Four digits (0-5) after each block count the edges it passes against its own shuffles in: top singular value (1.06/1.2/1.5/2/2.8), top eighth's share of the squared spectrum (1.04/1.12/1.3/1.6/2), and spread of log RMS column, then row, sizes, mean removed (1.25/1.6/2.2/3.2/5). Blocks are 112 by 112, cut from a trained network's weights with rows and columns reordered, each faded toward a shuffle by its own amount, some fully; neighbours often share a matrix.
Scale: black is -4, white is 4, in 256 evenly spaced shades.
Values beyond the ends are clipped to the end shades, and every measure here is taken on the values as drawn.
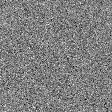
0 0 0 0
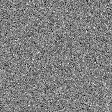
0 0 0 0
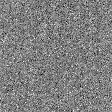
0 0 0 0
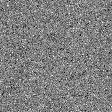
0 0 0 0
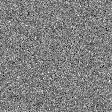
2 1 0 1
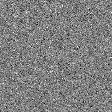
1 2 0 1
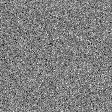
0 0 0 0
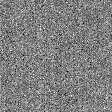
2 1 0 0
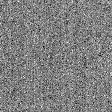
2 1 0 1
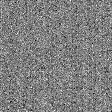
2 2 0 0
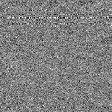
4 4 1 3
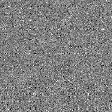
3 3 1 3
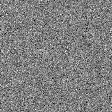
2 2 0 0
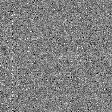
2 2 2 0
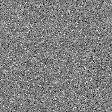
1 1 1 0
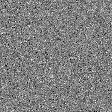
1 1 0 0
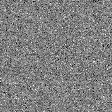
1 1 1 0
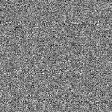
3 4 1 3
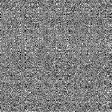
3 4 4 1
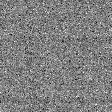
2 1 1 0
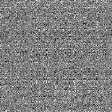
3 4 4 2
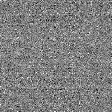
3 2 2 1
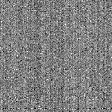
3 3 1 2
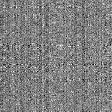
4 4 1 3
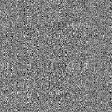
3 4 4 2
